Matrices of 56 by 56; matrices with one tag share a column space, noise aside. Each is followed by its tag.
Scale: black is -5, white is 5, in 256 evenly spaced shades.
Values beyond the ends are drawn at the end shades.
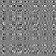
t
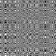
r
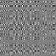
t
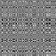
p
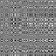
p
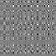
t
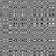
p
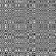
r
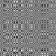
r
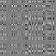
t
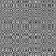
r
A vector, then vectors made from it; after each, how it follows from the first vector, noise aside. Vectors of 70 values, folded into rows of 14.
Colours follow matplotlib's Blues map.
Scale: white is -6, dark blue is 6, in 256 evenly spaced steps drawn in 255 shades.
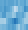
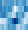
scaled up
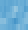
shrunk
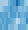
wrapped around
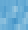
shrunk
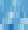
wrapped around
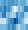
scaled up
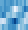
scaled up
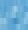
shrunk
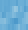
shrunk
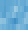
shrunk
